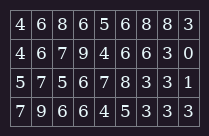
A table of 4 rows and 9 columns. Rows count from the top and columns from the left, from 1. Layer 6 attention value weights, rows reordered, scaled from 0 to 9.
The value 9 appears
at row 2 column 4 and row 4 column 2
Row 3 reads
5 7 5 6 7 8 3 3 1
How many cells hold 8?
4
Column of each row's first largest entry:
3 4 6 2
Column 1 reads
4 4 5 7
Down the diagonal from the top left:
4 6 5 6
